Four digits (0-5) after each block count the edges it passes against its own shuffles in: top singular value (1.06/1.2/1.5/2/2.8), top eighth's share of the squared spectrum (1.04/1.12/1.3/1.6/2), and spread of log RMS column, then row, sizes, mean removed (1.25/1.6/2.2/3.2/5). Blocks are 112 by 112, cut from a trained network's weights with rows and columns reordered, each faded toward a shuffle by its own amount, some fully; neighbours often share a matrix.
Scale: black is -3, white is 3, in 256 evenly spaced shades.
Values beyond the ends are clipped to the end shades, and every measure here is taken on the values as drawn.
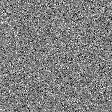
0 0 0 0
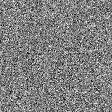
1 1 0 0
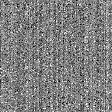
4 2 0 2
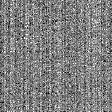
4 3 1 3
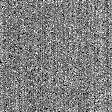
3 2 0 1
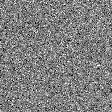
1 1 0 0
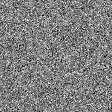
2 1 0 0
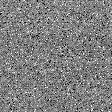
1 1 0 0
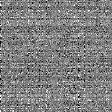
4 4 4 1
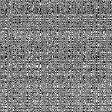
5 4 4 1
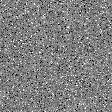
0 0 0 0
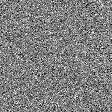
2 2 0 0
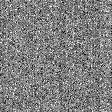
2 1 0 0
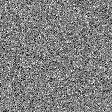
0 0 0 0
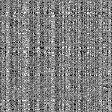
5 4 2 4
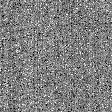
2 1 0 0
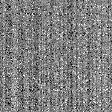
4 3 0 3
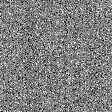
1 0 0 0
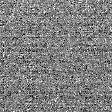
3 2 2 0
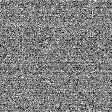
3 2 1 0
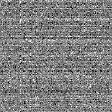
4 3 3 1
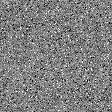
0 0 0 0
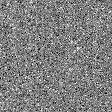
0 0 0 0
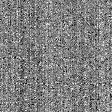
3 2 0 2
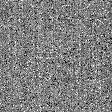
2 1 0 0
